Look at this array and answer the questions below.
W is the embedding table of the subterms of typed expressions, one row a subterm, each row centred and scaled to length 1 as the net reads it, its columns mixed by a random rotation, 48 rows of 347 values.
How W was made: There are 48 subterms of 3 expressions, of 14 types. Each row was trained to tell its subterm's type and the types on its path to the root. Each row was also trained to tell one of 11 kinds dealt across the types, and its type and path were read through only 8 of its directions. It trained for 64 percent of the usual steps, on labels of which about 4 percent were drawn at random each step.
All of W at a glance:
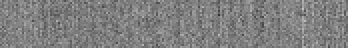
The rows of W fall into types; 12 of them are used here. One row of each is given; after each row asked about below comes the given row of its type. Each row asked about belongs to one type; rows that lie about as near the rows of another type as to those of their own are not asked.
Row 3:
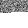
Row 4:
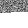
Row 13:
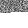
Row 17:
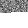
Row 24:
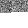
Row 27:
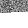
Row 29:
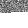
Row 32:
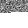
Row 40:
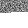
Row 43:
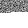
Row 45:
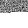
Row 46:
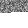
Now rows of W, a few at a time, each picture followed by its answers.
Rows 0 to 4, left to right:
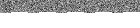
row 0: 13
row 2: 43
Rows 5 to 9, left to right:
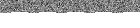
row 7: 27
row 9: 4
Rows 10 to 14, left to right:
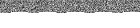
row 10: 45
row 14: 45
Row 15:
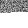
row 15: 45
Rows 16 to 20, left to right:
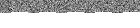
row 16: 24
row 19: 32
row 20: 27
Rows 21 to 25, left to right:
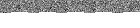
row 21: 40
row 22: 27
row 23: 24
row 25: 27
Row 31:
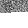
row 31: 13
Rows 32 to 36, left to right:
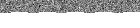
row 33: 4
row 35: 13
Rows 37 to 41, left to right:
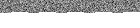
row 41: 45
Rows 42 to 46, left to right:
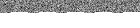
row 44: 46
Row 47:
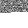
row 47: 40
